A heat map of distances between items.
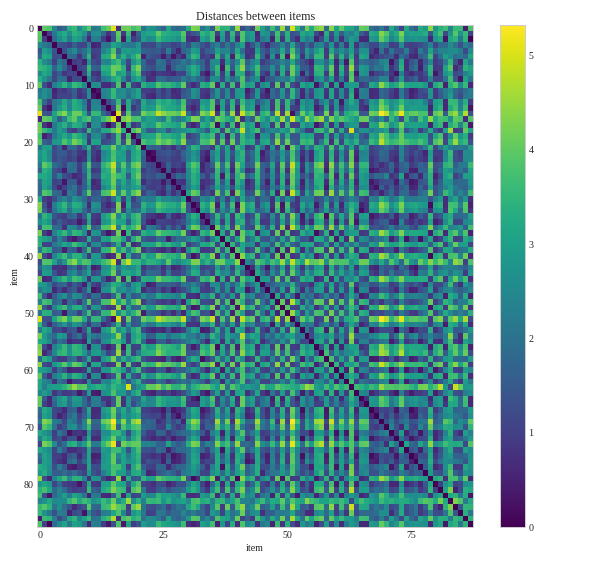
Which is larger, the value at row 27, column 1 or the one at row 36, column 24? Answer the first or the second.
the second
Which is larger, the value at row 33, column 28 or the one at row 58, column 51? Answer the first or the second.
the second
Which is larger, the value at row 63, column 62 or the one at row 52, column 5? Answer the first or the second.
the first
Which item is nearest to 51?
15
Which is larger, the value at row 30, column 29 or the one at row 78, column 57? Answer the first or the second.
the second
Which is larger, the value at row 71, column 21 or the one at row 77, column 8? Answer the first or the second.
the first
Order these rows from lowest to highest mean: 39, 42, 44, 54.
42, 39, 54, 44
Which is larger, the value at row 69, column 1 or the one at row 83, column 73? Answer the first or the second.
the first
